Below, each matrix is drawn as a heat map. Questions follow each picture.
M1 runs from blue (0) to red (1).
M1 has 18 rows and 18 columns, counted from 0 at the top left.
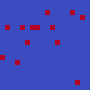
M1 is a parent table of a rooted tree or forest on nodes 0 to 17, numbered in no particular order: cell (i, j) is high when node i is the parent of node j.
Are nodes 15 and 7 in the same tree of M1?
no
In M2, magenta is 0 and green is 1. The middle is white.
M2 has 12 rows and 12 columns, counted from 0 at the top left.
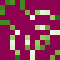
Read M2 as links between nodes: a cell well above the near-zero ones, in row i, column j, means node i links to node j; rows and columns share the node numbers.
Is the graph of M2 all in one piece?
no
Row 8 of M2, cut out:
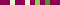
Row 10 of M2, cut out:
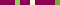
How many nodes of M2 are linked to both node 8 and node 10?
0
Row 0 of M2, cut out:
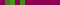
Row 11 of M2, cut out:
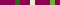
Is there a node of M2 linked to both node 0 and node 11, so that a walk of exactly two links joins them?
no
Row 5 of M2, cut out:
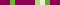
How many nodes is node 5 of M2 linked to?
4
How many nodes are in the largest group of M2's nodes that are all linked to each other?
5
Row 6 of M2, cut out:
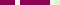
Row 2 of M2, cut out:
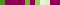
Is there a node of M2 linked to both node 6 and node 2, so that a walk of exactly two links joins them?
no
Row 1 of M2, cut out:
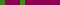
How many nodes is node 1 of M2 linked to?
2
